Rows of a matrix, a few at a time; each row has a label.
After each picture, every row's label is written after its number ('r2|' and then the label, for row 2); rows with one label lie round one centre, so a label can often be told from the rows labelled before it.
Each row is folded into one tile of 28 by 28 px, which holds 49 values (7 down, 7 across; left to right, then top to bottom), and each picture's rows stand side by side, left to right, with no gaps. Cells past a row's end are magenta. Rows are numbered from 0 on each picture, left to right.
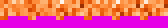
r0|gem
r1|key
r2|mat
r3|gem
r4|mat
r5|mat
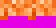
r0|gem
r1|gem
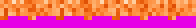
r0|gem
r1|key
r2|gem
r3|key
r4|gem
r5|key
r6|key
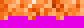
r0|key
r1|mat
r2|key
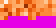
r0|mat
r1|key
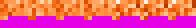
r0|key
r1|gem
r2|key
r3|key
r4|mat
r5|mat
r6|mat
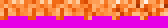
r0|gem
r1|gem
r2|gem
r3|key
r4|mat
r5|mat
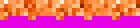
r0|mat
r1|key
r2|mat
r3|key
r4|mat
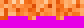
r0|gem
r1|key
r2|key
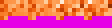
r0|key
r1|key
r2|mat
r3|mat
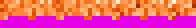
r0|key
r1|gem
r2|key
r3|gem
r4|mat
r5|gem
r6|mat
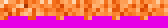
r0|mat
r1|gem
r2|key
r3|key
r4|key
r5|key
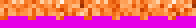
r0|gem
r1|gem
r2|mat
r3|gem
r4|key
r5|key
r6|mat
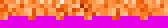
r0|key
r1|gem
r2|mat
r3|key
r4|gem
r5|key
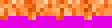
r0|gem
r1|key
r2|gem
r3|key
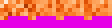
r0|mat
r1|key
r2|key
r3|key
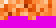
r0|mat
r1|key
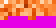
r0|mat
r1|gem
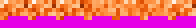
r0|mat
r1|mat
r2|mat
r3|key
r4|gem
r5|key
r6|mat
